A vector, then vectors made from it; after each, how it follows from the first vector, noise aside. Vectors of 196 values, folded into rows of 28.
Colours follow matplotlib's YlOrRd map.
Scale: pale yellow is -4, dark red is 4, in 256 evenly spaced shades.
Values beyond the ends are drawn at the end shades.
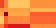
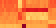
wrapped around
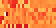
sign-scrambled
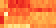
negated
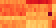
reversed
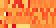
sign-scrambled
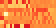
sign-scrambled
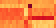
wrapped around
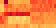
wrapped around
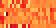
sign-scrambled
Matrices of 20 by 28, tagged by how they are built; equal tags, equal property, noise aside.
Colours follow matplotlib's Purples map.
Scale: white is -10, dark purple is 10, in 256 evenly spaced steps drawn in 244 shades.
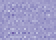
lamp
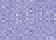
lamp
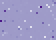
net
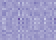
lamp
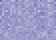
lamp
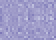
lamp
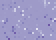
net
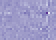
lamp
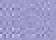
lamp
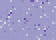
net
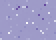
net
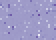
net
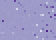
net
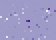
net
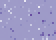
net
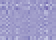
lamp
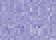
lamp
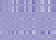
lamp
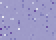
net
